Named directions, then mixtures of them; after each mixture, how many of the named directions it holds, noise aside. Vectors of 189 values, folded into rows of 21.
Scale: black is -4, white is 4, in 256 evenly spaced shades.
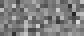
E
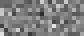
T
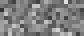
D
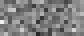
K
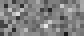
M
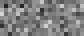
two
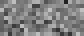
one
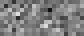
two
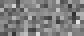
one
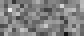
two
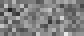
three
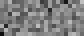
three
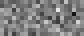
three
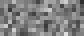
three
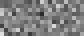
one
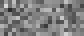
three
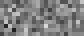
two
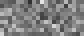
three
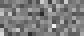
one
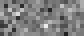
one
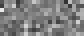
two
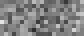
two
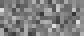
two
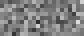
two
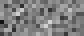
two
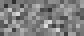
two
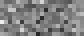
one
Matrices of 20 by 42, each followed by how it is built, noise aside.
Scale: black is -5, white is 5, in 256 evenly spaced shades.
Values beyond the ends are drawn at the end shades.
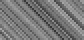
Toeplitz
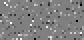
sparse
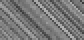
Toeplitz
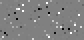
sparse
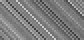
Toeplitz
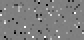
sparse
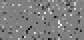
sparse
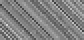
Toeplitz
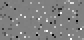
sparse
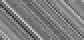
Toeplitz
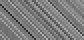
Toeplitz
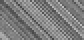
Toeplitz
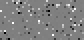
sparse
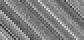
Toeplitz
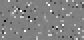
sparse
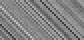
Toeplitz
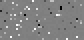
sparse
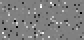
sparse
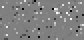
sparse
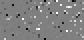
sparse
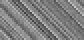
Toeplitz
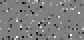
sparse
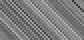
Toeplitz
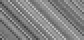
Toeplitz
